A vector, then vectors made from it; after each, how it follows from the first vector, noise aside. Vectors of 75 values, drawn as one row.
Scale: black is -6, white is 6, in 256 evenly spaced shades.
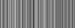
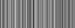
copied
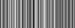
scaled up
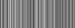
copied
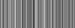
copied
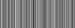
sign-scrambled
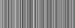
sign-scrambled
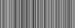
sign-scrambled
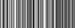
scaled up
